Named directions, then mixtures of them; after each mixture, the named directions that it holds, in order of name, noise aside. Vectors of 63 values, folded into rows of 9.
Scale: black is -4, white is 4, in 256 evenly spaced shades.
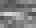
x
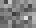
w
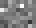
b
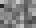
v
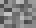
v, w, x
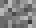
b, w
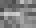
x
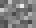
b, w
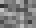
b, v, x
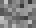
b, w, x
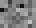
b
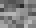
b, v, x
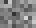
w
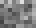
v, w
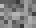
v, x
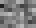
v, x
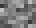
b, v, x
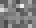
b, v
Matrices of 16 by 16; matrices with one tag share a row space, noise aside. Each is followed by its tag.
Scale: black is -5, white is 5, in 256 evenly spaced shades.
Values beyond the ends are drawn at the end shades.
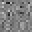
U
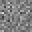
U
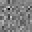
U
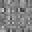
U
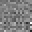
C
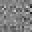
C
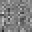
U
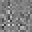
U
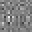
U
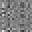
U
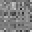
C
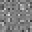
U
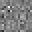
U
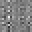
U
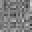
C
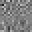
U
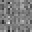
U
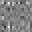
U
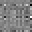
C
